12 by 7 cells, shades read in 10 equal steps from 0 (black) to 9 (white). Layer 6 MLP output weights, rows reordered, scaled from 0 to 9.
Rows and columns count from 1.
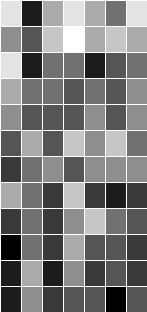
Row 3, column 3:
4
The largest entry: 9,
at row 2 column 4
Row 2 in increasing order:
3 5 6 6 7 7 9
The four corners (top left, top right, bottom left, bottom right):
8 8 1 3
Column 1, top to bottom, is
8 5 8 6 5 3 2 6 2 0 1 1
